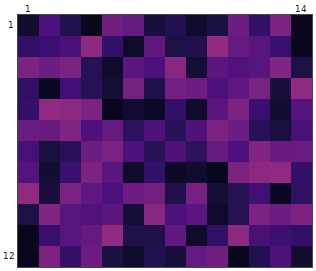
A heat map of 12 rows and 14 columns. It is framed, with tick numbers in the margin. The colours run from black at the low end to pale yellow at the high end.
Average level on the scale: 20%. Symmetry: a half turn. Odd rows or columns: none. Histogram: flat.
